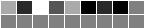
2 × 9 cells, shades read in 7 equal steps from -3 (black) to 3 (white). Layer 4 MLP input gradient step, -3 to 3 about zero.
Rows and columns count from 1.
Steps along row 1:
down up down up down up down up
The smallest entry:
-3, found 2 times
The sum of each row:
-6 0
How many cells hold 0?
10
